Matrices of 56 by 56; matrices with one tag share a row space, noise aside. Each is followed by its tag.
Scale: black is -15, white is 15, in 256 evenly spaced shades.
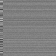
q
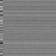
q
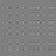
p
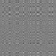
p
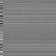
q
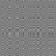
p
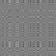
p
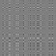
p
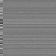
q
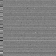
q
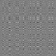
p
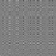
p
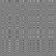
p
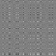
p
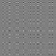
p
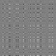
p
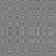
p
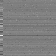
q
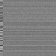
q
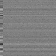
q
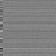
q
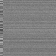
q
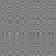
p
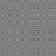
p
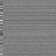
q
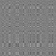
p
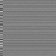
q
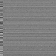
q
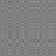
p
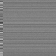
q
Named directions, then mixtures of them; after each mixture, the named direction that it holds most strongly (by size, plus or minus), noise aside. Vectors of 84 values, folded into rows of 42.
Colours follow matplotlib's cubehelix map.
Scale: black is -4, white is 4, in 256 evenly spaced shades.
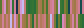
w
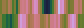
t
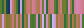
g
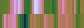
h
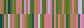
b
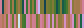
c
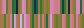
w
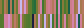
b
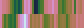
h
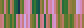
h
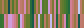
b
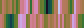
t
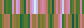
w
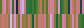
w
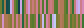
g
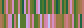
c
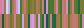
g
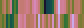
t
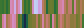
h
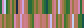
w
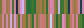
w
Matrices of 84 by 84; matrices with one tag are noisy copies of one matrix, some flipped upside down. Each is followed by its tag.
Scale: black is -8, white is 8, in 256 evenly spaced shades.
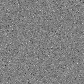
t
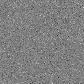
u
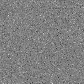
u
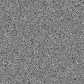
t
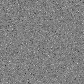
t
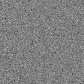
t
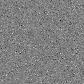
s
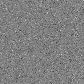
s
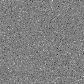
u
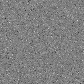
t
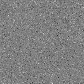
u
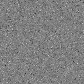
t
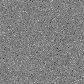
u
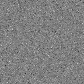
t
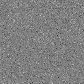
u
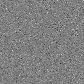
s
